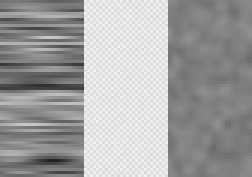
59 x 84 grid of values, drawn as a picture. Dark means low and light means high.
The table splits into one row of 3 panels. Panel 1,1: middling, streaked across, strong in contrast. Panel 1,2: very high, checkered, faint in contrast. Panel 1,3: middling, blotchy, faint in contrast.
